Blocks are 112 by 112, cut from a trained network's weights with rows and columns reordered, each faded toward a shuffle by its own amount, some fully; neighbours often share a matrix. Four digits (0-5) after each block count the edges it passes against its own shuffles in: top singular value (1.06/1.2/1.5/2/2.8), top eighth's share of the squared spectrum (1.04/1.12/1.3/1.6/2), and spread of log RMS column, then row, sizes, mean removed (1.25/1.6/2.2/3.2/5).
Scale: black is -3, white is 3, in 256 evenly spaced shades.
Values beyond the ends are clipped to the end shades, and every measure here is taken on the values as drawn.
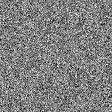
2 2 0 0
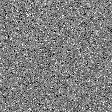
0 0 0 0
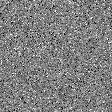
0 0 0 0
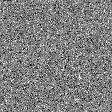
0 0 0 0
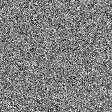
0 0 0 0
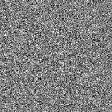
3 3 1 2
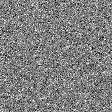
0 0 0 0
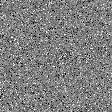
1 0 0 0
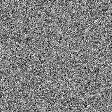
1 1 0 0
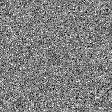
2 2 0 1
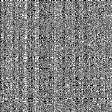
4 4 2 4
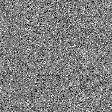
2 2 2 0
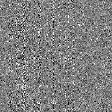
3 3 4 1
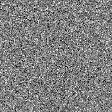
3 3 1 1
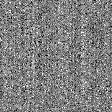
3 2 0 1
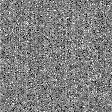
2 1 0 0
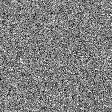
1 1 0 0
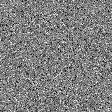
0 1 0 0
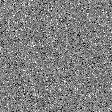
1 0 0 0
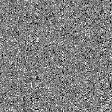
3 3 3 1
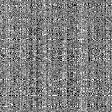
4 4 2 4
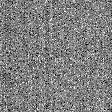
2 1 0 1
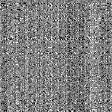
4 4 1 3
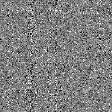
3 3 3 1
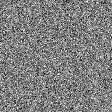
1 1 0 0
